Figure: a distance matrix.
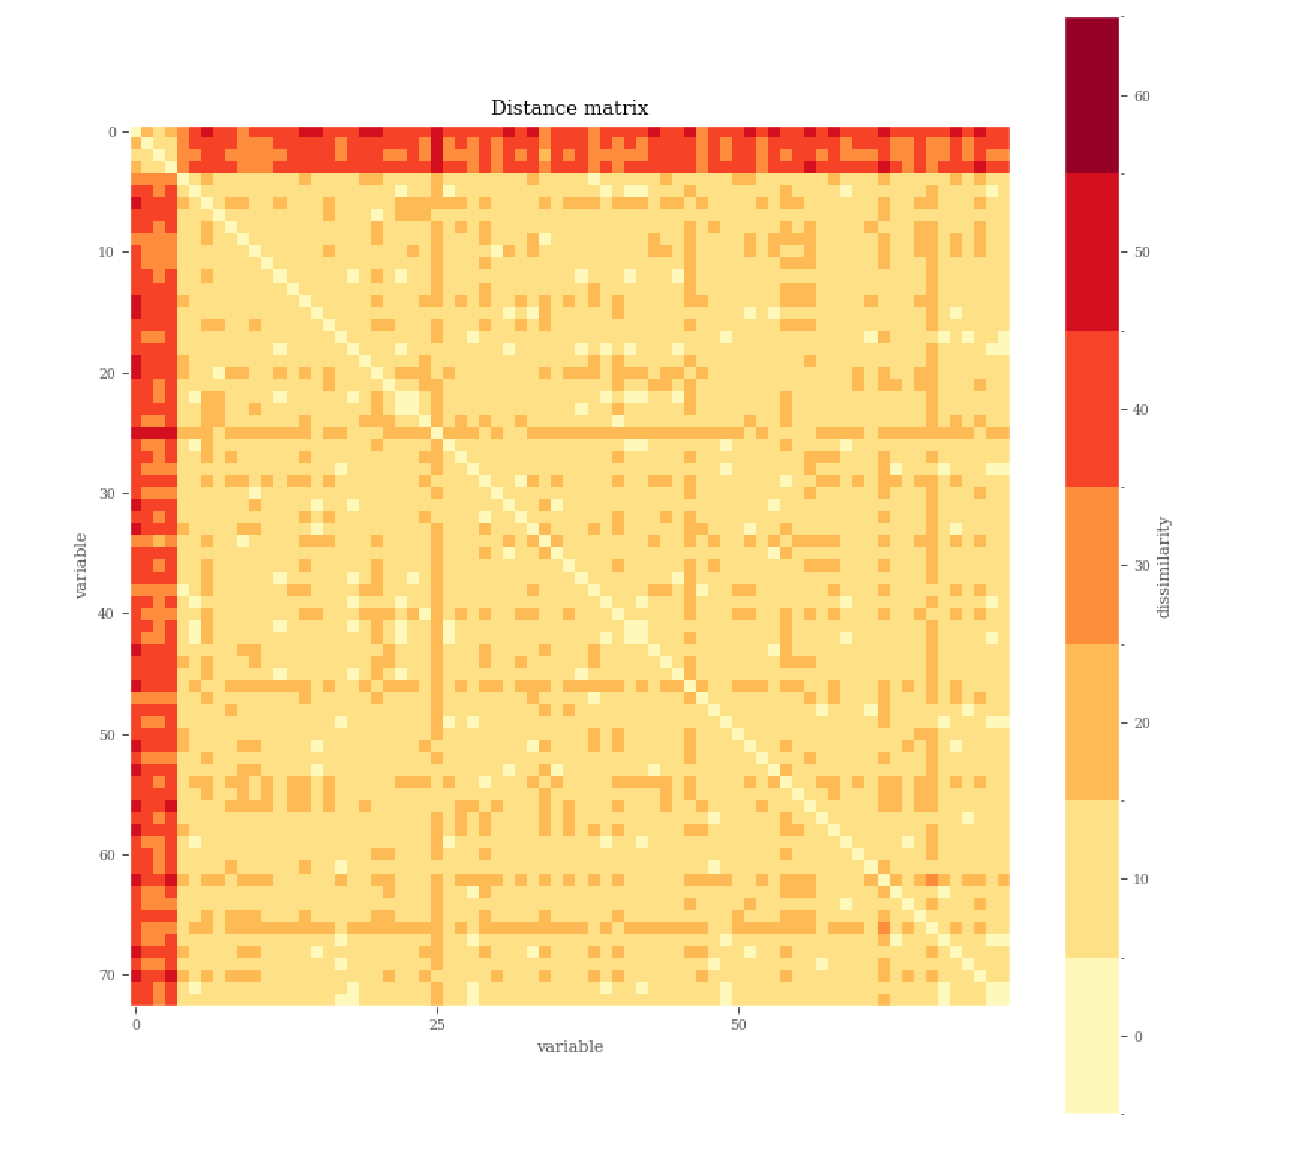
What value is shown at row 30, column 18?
10
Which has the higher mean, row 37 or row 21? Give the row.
21
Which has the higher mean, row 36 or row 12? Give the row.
36
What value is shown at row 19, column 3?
40
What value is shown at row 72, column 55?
10
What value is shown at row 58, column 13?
10
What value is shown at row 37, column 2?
40
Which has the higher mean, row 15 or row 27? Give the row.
27
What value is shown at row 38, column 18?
10
